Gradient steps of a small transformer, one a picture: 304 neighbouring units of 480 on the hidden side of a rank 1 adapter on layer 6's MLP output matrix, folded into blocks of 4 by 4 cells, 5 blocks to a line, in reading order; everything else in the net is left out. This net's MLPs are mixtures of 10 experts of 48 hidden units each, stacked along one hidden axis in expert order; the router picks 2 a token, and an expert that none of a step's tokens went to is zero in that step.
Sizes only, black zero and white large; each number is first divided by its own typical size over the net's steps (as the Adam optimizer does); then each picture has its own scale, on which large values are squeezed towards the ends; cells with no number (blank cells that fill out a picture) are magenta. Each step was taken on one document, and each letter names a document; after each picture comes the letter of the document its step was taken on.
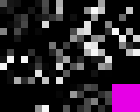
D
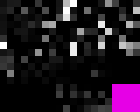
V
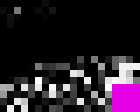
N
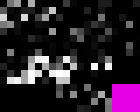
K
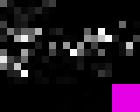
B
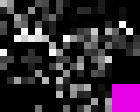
D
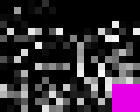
N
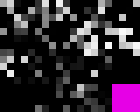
D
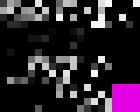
K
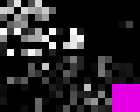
K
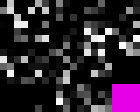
D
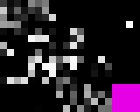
K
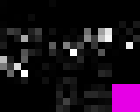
B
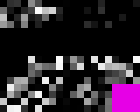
D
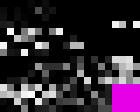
N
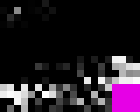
N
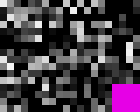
K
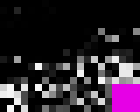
N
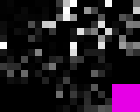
V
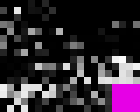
N
